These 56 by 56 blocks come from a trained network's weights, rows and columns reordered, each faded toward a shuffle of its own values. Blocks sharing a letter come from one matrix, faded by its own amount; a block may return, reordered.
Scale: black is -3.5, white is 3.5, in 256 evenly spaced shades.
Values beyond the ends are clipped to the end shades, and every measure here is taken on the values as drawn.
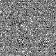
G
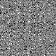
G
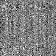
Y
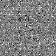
G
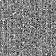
Y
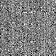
Y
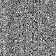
Y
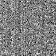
Y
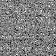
G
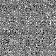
G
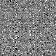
G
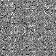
G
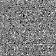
G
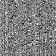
Y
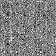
Y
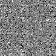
G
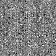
Y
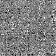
G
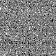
G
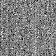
Y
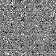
G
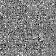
G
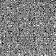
G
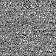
G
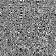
G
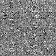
G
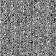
Y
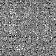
G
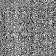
Y
